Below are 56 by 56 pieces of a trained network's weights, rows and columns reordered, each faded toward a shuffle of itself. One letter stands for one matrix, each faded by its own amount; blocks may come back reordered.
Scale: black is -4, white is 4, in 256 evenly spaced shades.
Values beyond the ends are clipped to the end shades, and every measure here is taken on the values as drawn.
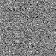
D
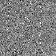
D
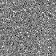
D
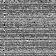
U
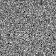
D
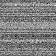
U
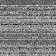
U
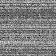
U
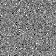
D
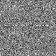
D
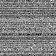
U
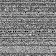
U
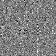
D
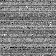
U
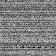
U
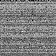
U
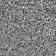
D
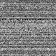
U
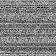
U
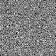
D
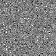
D
